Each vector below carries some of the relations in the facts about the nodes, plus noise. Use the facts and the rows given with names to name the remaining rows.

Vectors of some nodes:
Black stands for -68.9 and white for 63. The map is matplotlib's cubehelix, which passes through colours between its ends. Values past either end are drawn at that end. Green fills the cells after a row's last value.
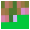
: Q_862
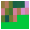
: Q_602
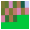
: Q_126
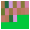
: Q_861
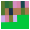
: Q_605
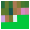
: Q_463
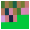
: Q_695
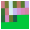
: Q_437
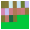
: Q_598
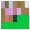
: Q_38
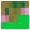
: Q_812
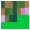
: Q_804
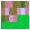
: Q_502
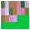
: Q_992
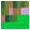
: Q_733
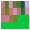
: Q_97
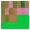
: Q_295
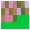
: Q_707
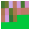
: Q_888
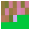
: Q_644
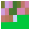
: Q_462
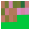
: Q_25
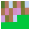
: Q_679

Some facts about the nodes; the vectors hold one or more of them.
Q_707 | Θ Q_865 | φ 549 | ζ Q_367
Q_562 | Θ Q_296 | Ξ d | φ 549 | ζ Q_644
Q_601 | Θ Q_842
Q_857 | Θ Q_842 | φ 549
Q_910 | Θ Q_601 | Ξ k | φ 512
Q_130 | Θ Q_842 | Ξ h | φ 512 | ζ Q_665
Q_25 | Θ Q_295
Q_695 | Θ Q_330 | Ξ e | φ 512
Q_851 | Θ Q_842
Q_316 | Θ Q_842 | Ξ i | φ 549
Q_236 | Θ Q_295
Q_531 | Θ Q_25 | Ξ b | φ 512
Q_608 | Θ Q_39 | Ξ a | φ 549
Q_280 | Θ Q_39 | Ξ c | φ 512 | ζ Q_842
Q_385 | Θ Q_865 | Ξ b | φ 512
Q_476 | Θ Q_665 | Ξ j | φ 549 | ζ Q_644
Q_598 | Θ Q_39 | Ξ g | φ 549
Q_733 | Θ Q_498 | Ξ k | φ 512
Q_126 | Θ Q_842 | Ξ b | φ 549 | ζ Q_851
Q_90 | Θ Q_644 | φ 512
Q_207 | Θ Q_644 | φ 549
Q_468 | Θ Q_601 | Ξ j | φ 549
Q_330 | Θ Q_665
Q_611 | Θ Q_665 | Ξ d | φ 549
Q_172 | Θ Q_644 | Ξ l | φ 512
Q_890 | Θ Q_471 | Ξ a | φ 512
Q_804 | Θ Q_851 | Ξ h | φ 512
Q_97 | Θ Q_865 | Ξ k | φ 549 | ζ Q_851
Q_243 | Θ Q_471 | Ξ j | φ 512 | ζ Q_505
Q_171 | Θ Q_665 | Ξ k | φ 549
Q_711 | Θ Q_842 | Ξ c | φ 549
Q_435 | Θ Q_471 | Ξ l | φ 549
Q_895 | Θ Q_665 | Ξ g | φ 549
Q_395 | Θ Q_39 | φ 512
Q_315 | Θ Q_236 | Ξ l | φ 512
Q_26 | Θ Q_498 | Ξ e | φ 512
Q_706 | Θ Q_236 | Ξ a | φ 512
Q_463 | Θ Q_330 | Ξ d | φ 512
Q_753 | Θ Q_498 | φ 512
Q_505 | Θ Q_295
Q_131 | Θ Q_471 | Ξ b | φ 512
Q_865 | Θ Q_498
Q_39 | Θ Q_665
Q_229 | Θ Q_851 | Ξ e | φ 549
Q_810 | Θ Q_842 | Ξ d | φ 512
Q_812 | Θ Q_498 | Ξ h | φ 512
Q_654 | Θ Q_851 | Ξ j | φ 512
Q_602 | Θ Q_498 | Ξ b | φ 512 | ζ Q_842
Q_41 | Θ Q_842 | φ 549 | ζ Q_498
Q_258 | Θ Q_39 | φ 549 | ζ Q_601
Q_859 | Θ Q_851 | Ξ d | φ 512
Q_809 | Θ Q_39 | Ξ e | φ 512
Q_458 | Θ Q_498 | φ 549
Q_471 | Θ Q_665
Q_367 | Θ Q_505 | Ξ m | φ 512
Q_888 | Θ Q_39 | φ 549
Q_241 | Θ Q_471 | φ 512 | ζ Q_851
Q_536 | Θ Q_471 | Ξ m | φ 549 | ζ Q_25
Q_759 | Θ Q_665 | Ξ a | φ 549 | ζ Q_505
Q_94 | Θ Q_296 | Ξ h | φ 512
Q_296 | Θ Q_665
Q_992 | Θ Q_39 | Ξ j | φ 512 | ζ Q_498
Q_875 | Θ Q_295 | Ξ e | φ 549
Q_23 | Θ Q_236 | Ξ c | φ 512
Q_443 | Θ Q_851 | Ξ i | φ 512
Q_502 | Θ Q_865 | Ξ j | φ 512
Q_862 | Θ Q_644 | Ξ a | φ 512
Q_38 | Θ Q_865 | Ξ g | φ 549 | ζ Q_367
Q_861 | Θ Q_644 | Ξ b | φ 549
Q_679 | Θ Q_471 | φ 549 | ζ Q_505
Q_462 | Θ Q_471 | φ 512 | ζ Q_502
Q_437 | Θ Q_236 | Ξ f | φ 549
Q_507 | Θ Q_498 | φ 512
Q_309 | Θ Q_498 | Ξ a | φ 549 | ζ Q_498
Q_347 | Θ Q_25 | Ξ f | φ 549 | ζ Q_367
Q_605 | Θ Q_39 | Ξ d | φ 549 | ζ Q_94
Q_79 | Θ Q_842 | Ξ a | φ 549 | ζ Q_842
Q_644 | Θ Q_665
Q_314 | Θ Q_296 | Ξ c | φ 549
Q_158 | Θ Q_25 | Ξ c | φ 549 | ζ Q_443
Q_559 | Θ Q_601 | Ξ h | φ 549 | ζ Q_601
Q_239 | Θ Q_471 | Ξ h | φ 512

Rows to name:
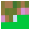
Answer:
Q_890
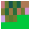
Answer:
Q_367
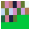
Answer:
Q_280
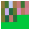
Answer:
Q_468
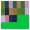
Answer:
Q_229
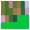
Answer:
Q_559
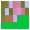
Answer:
Q_476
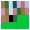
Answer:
Q_314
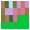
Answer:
Q_895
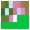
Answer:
Q_435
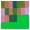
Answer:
Q_443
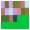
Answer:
Q_347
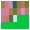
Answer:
Q_131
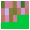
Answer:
Q_395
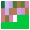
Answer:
Q_243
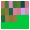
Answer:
Q_842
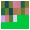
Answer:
Q_611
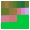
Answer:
Q_706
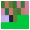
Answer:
Q_809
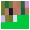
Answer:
Q_562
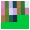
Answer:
Q_158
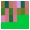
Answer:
Q_608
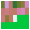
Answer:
Q_241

